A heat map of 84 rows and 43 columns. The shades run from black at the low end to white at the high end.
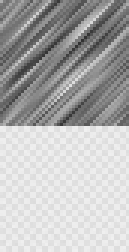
The table splits into 2 rows of 1 panel. Panel 1,1: middling, slanting up to the right, strong in contrast. Panel 2,1: very high, checkered, faint in contrast.
